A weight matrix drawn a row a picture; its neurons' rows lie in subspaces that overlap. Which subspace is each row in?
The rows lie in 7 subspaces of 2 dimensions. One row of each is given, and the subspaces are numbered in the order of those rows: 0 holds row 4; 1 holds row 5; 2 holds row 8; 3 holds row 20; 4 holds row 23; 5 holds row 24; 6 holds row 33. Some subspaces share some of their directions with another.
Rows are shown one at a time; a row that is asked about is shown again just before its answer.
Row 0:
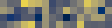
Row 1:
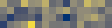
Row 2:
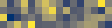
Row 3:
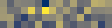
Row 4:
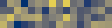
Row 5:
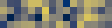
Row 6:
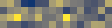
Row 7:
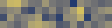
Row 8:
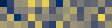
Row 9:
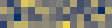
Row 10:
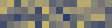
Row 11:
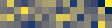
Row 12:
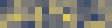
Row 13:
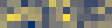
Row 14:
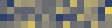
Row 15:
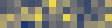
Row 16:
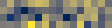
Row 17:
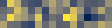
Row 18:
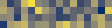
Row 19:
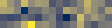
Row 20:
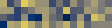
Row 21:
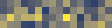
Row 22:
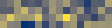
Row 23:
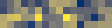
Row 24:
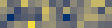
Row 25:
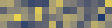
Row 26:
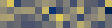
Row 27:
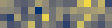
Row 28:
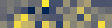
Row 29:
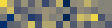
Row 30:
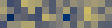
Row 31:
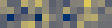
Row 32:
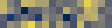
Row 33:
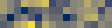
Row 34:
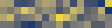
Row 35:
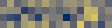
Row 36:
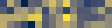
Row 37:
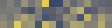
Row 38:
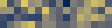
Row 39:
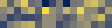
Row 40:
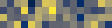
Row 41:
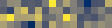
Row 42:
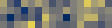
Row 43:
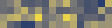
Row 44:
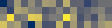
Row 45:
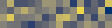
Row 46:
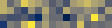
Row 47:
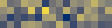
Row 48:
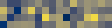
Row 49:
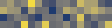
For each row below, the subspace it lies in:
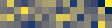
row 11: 4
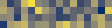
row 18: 3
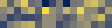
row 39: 0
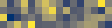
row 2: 5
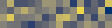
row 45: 4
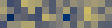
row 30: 1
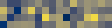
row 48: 1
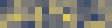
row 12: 4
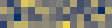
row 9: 3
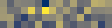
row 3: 6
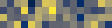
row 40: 5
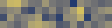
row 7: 1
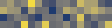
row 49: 5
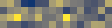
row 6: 2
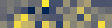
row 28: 6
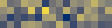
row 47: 6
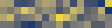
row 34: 4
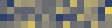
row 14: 4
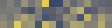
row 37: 6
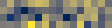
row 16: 0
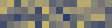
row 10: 4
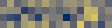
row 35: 0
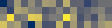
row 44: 2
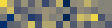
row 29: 2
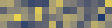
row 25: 2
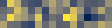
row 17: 1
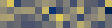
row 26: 4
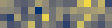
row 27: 3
